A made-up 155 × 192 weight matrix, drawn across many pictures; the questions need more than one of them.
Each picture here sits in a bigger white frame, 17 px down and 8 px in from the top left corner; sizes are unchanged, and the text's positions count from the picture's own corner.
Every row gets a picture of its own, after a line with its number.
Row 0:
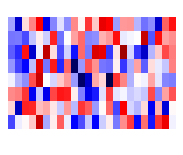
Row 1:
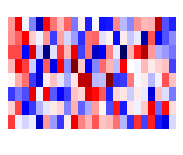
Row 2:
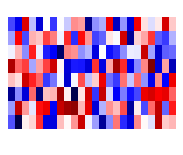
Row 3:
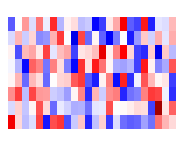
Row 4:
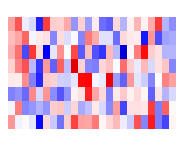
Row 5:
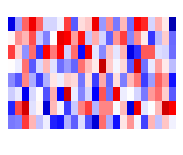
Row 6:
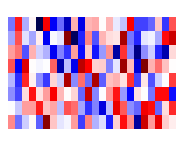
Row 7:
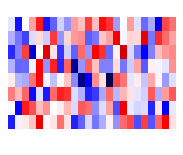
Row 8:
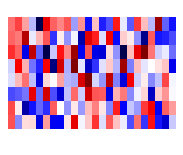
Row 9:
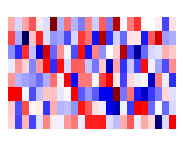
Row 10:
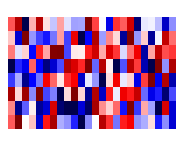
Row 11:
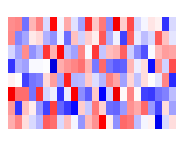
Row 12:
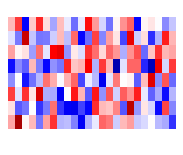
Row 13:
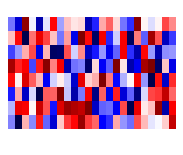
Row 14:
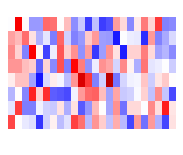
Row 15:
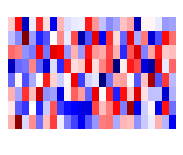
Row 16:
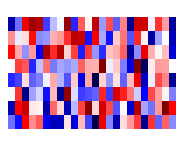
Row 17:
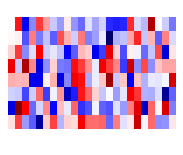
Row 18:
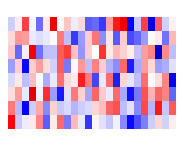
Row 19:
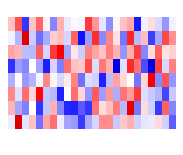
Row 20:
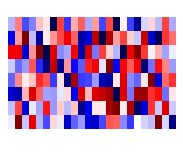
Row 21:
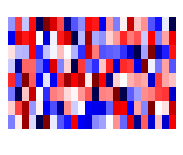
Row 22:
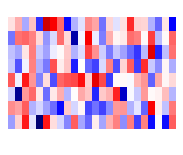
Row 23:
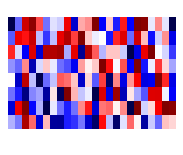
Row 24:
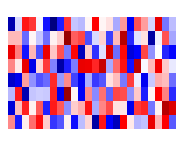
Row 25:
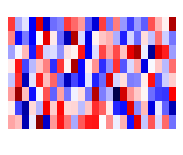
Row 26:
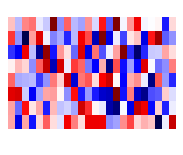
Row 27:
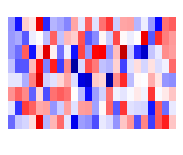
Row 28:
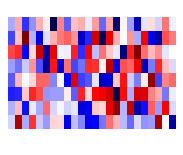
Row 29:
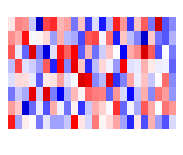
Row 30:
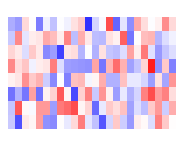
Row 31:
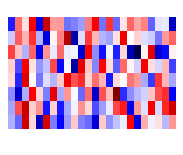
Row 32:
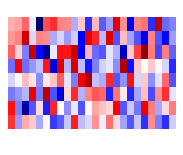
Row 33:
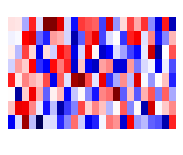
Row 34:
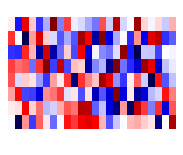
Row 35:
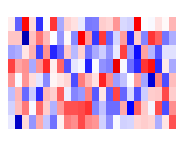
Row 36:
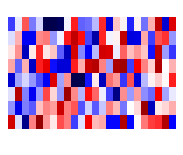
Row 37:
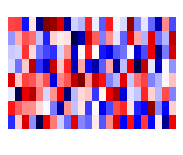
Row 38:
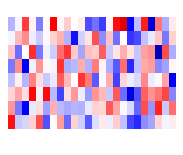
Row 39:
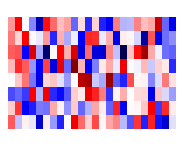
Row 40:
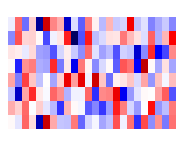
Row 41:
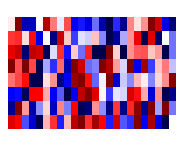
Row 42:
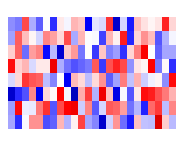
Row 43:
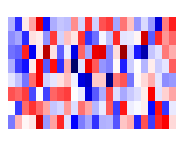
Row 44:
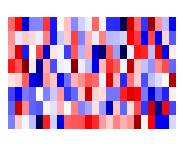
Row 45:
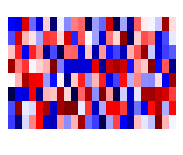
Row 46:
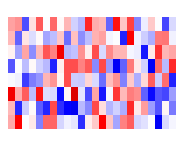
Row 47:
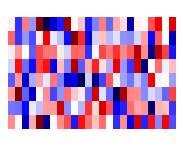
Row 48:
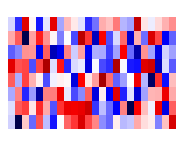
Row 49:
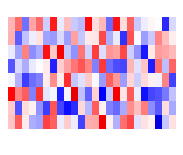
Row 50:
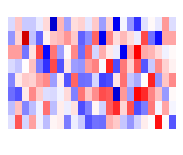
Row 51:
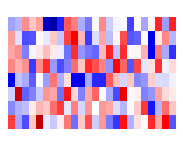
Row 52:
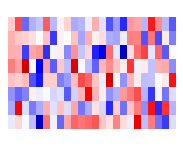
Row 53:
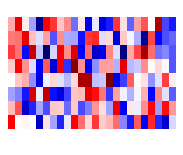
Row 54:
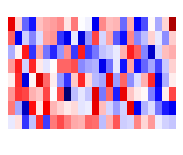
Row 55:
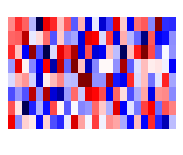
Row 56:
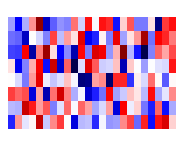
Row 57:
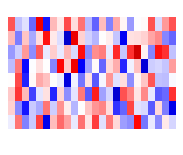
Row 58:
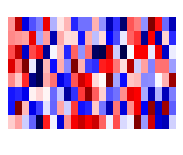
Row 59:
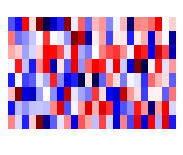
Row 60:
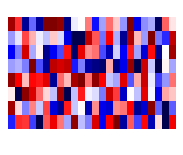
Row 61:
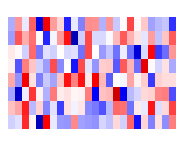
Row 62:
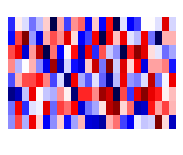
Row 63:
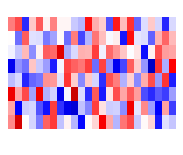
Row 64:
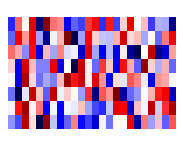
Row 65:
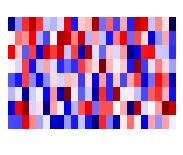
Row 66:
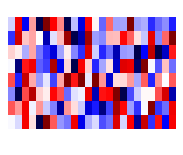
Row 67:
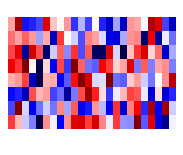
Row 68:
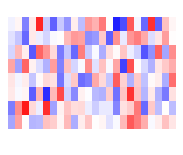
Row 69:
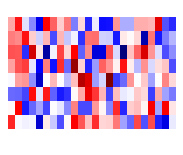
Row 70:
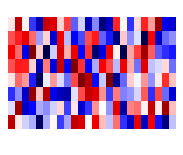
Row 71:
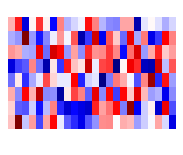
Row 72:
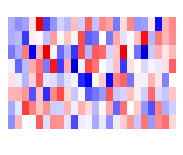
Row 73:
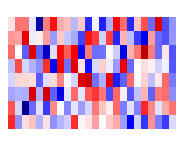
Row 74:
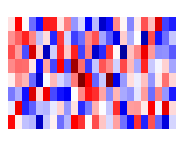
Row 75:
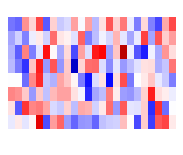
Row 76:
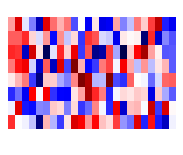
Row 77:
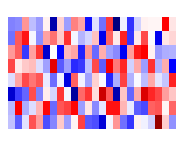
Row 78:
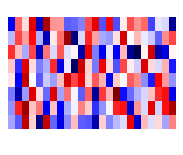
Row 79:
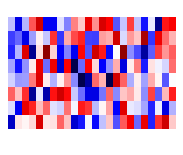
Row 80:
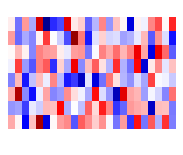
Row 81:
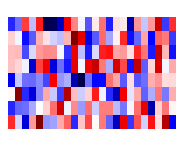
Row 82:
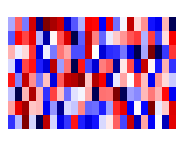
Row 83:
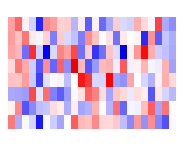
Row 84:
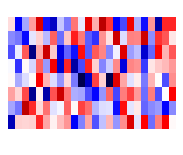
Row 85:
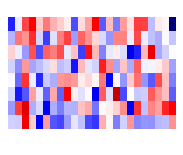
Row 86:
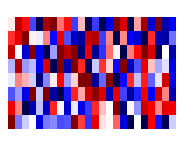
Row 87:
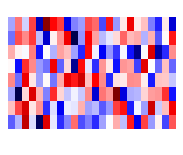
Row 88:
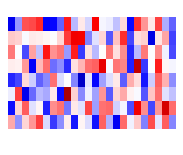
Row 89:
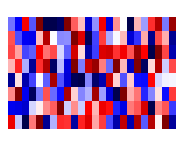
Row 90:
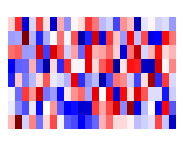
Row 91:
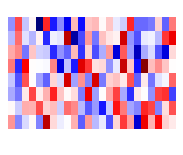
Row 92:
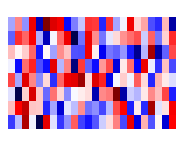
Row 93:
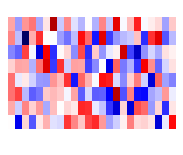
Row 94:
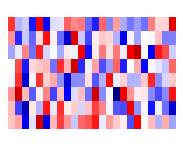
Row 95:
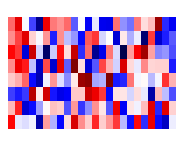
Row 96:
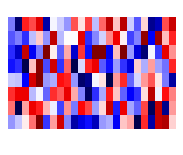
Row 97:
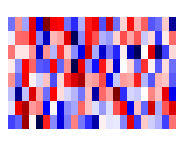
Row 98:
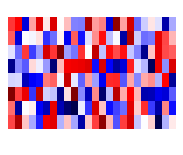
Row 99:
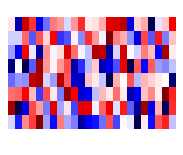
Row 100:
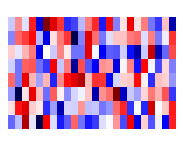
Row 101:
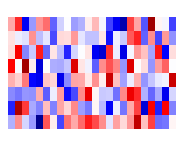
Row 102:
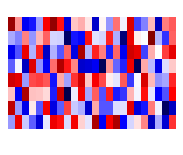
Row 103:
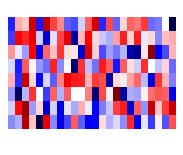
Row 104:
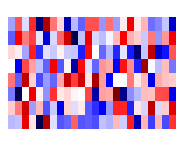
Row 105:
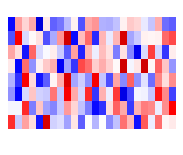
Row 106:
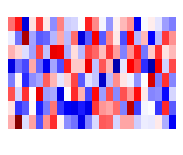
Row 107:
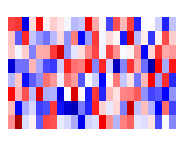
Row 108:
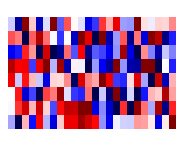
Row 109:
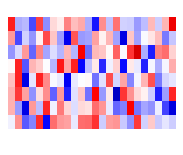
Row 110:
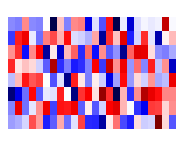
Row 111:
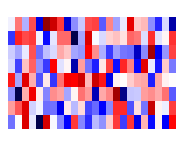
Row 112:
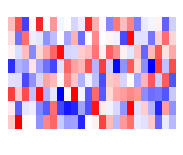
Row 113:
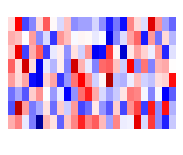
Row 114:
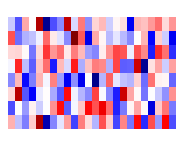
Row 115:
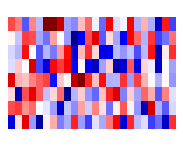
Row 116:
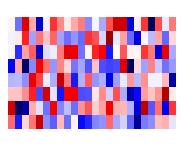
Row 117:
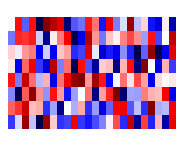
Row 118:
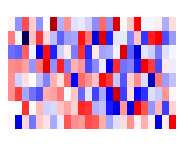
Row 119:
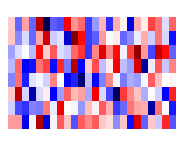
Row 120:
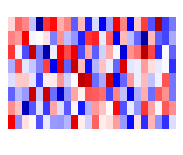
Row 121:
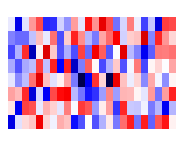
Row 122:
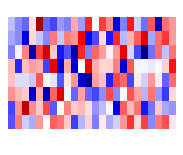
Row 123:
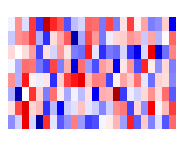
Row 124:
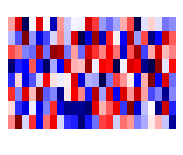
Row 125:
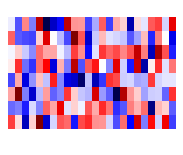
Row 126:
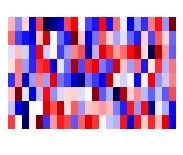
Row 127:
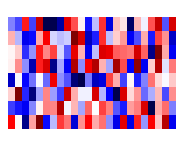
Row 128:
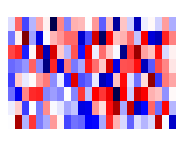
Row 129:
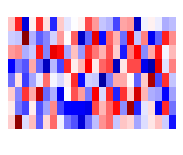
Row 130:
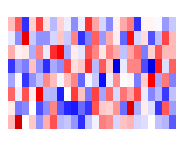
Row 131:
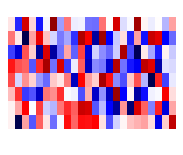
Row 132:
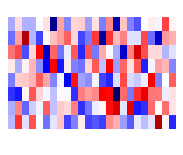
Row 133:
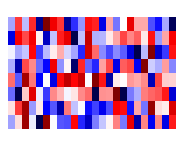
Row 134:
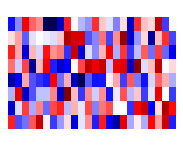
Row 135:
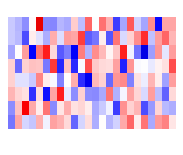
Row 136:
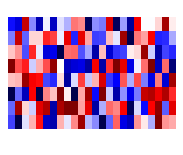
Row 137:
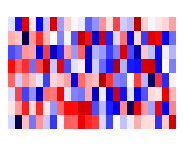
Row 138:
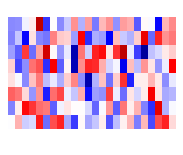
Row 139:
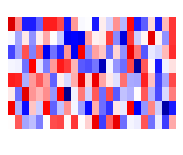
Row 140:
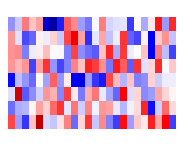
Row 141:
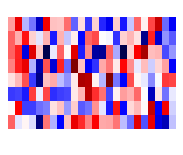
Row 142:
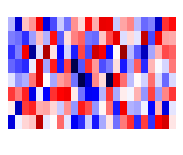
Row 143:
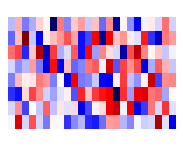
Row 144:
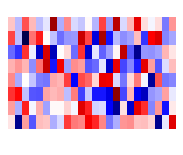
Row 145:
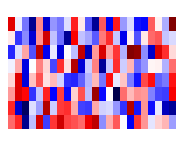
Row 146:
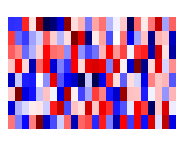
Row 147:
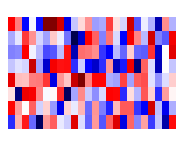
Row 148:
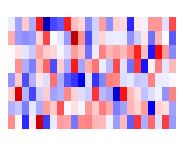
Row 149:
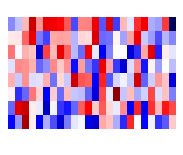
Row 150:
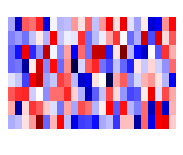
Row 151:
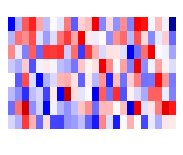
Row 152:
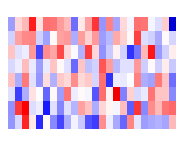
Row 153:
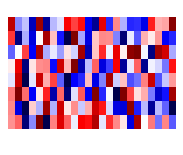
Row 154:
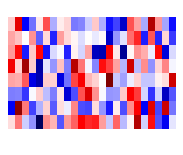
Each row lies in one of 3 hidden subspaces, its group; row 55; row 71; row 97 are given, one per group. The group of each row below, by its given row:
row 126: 97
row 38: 55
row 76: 55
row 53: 55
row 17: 55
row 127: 97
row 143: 71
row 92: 97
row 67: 55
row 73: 55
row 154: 55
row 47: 97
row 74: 55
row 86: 55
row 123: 97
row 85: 97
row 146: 97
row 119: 97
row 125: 97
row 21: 97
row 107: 71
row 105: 97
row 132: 71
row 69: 55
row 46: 71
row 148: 97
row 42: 71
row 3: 55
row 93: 71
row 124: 71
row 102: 97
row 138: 55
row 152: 97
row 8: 55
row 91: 97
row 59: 97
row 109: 97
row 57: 97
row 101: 55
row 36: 97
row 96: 55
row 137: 71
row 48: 71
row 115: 97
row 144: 71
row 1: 55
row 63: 71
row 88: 97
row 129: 71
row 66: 97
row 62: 71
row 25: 97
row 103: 97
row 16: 97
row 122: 55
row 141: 55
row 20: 71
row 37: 97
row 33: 97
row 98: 71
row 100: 97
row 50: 71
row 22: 97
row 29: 55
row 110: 71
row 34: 71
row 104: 97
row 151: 97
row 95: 55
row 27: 55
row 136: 71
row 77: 71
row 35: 71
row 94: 97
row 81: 97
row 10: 71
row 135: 55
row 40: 97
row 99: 55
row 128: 71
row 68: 55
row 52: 55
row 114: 97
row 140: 97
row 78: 97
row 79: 55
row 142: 55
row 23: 97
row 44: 55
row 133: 97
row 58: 55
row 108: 71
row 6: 97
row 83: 55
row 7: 55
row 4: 55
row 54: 97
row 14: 55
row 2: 71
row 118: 71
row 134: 97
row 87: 97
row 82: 97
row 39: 55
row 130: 71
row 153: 97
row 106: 71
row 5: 97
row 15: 71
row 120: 55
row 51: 97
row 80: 97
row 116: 55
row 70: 55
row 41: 55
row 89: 97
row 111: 97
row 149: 97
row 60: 97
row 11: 71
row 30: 71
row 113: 55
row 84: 55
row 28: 71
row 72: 55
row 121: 55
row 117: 97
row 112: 71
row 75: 55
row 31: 97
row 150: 55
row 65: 97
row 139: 97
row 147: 97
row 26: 71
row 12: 71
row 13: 71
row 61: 97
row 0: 55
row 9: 71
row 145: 97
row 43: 55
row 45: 71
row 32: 55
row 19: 71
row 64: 97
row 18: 55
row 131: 71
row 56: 55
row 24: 97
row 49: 71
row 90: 71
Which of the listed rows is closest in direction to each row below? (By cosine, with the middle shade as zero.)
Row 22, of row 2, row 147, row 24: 147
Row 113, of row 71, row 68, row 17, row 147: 17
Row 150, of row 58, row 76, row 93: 93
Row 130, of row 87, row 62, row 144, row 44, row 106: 106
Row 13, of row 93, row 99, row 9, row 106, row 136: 136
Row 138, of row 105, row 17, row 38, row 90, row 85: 17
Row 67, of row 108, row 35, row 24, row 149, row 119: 149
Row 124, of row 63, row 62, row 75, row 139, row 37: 63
